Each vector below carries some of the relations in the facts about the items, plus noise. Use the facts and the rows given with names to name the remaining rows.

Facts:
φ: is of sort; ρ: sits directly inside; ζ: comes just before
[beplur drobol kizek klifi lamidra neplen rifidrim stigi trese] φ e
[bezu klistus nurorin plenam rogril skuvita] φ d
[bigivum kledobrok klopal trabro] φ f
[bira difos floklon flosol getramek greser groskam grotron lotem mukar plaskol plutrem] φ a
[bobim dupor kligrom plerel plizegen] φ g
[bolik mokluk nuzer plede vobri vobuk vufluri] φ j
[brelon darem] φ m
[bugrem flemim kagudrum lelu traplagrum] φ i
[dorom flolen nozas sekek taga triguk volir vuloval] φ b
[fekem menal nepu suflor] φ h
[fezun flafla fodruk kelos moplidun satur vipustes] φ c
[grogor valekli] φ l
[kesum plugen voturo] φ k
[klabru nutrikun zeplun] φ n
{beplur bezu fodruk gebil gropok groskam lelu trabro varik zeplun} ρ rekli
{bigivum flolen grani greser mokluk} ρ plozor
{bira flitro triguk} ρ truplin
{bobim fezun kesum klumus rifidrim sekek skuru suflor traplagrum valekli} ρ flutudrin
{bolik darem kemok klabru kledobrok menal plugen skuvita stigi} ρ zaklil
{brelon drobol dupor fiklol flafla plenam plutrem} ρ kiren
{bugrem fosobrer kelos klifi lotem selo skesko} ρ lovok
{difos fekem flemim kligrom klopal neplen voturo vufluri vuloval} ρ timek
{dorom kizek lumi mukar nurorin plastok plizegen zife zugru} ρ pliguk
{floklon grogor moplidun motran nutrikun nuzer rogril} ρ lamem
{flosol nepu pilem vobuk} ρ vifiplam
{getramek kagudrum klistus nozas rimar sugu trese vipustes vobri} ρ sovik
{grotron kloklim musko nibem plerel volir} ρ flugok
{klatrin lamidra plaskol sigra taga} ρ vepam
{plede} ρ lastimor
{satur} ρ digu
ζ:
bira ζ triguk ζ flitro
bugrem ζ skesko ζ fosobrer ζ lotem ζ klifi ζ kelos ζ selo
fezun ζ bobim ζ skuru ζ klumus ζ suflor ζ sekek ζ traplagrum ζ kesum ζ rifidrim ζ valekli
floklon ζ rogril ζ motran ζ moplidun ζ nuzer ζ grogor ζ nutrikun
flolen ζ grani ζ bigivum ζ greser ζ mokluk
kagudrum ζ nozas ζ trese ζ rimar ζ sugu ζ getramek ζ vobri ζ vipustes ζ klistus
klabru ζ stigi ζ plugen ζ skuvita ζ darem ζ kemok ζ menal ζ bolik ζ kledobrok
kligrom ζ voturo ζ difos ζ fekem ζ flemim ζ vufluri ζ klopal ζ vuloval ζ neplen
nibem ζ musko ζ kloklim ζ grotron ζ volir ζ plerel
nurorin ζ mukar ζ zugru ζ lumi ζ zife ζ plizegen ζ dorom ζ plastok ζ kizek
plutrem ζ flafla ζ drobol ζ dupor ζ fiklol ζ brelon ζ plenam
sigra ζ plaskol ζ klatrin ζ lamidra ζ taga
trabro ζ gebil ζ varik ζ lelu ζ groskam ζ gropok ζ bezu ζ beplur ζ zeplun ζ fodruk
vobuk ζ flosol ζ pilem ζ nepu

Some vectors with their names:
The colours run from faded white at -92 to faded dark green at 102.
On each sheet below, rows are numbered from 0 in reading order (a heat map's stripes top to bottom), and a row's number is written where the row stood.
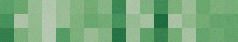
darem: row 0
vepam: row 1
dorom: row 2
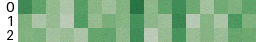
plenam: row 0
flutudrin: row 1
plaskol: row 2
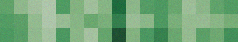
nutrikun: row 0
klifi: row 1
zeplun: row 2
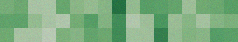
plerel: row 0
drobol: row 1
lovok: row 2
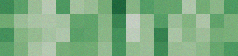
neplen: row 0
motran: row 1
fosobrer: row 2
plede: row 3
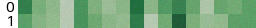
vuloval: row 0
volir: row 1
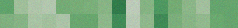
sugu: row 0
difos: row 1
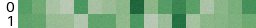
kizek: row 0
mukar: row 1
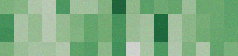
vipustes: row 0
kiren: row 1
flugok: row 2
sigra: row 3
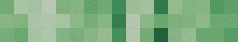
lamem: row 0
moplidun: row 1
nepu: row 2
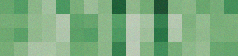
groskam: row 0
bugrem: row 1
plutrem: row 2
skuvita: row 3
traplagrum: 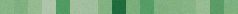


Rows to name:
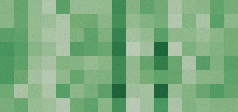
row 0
suflor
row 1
bobim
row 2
lamidra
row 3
gebil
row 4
plizegen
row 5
vufluri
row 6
rekli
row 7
flafla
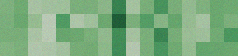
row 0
dupor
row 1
rifidrim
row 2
mokluk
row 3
fekem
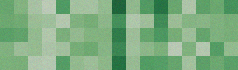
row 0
kledobrok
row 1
plugen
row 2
brelon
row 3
skuru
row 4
menal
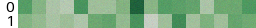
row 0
klistus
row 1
kagudrum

